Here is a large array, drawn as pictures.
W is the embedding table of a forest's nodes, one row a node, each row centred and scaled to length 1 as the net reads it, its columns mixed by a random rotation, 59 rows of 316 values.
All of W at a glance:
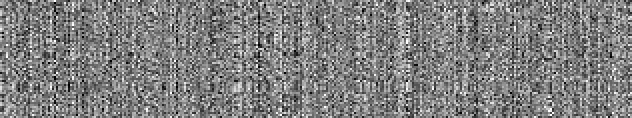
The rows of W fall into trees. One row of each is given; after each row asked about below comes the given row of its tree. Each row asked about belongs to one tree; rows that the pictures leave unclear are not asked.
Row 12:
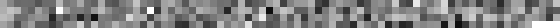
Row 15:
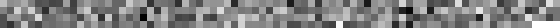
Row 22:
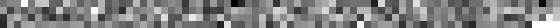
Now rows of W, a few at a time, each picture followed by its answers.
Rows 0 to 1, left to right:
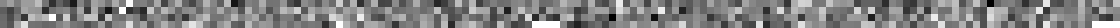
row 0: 15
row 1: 12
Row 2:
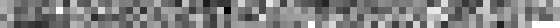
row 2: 12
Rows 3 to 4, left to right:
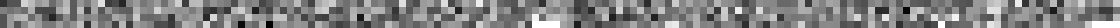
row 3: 22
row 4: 12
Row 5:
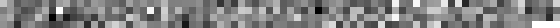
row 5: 12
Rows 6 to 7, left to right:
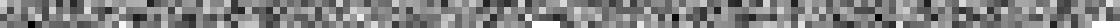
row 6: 15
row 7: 15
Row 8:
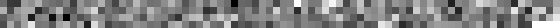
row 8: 22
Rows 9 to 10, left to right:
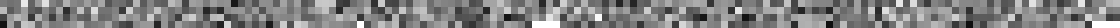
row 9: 22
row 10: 15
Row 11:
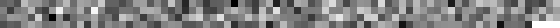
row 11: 22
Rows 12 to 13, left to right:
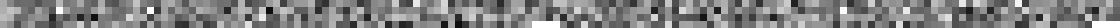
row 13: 15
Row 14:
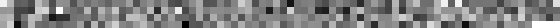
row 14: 12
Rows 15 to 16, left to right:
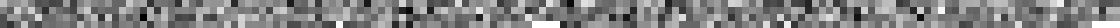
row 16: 22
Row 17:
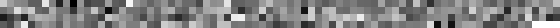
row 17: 15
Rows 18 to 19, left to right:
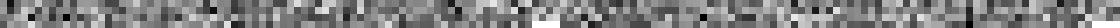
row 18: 22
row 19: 15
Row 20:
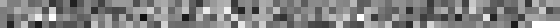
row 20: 15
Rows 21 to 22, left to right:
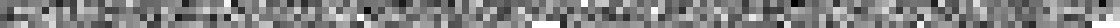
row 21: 15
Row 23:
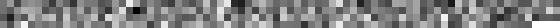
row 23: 15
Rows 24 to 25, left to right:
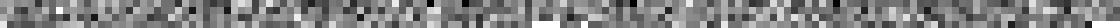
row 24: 12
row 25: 15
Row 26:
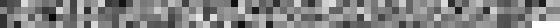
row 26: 22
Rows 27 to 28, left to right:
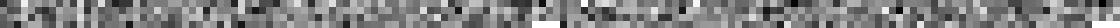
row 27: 22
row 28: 22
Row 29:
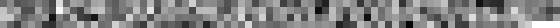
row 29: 12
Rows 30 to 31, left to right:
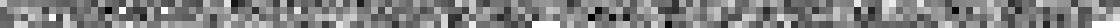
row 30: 15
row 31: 22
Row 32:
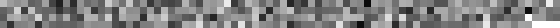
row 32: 15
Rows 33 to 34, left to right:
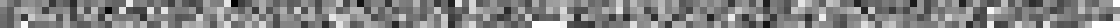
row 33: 15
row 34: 12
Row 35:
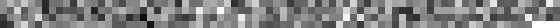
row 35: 15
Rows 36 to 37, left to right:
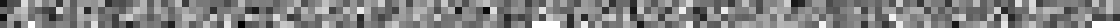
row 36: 22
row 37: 15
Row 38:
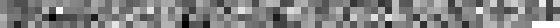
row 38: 12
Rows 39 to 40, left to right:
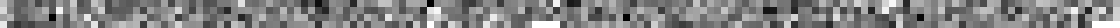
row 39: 12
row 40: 22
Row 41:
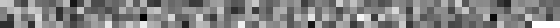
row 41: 15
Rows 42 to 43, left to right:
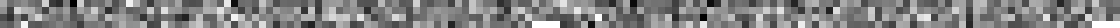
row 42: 15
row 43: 15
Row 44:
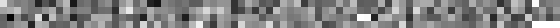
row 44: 15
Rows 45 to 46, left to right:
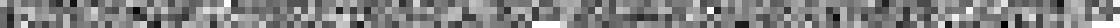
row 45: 15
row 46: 12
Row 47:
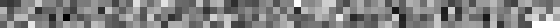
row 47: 22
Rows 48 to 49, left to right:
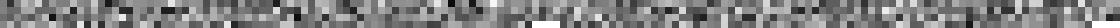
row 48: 22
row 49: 15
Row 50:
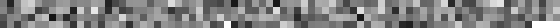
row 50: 22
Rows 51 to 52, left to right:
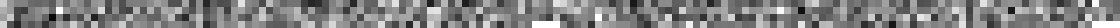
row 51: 12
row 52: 15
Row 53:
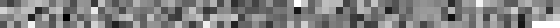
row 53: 22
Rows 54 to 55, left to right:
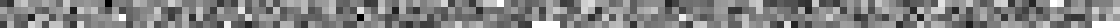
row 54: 22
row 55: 22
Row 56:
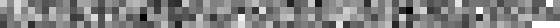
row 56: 15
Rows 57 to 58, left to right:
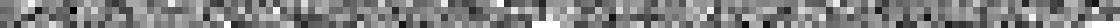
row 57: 22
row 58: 12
